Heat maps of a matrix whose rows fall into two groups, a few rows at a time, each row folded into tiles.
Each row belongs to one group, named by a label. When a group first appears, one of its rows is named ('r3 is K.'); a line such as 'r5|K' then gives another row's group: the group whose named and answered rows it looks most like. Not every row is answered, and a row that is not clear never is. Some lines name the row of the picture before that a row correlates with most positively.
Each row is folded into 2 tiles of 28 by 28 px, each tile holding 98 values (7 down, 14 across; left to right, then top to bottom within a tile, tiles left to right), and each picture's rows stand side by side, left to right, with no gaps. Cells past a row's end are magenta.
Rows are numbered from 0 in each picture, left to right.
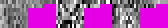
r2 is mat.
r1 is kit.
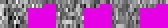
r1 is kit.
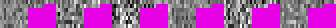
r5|kit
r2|mat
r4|kit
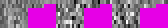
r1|kit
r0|mat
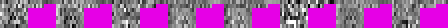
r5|kit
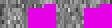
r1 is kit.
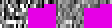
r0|kit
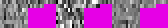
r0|kit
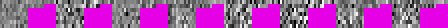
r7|mat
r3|mat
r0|kit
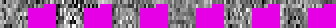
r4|kit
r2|mat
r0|kit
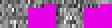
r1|mat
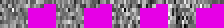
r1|kit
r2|kit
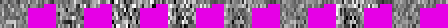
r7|kit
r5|kit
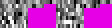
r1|kit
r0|mat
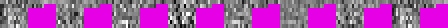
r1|mat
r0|mat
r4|kit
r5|kit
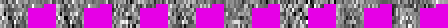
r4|kit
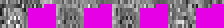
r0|mat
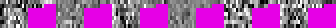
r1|kit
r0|mat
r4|kit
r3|mat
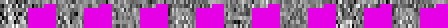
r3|mat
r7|mat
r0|mat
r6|kit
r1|mat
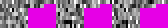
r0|kit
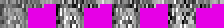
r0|mat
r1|mat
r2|mat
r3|mat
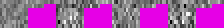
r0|kit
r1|mat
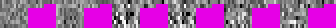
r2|mat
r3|mat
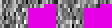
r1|kit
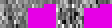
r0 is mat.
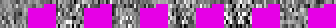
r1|kit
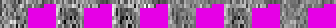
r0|kit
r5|kit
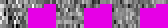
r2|mat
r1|kit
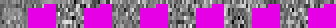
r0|mat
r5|kit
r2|kit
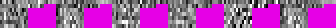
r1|mat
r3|kit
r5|mat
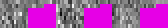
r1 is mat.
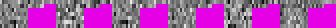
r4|kit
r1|kit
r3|kit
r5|mat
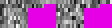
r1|kit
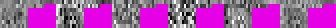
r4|mat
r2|mat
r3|mat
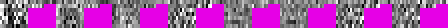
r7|kit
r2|mat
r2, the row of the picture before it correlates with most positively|4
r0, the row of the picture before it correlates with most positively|1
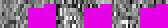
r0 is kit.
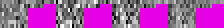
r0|kit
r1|kit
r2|mat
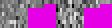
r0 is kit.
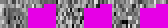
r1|kit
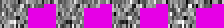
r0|kit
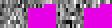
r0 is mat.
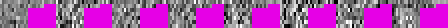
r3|kit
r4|mat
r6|kit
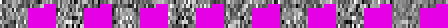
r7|kit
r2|mat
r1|kit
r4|kit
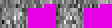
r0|mat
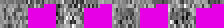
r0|kit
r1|mat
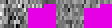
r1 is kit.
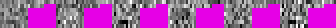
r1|mat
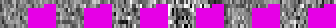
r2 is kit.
